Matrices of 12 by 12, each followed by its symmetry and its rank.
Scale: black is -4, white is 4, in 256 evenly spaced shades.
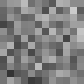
antisymmetric, full rank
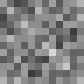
symmetric, full rank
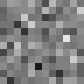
antisymmetric, full rank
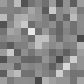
symmetric, full rank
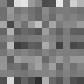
neither, rank two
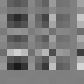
neither, rank one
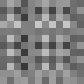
antisymmetric, rank two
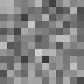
neither, full rank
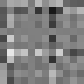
antisymmetric, rank two
